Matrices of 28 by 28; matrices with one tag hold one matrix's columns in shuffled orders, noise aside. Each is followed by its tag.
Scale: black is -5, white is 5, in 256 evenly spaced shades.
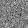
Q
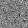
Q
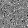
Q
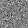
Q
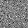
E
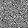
E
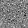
Q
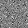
E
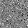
Q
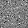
E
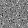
Q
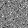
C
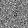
Q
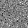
Q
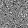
C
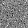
Q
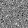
Q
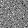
C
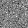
C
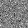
Q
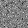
C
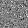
C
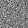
C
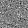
C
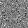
Q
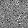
E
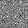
E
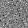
Q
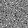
Q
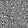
E
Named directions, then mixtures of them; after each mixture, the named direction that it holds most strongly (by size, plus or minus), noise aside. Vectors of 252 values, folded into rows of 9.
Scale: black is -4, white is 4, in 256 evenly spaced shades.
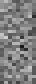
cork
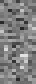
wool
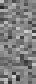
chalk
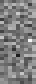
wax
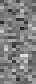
wool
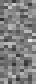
wax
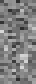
wool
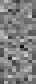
cork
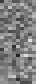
wax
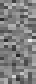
wax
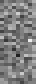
wax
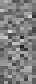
cork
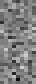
wool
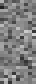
chalk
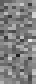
wax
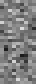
wool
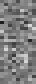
wool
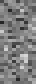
wool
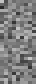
chalk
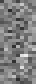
wool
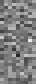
wax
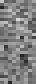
chalk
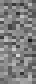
wax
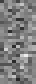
wool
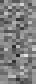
wax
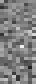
chalk
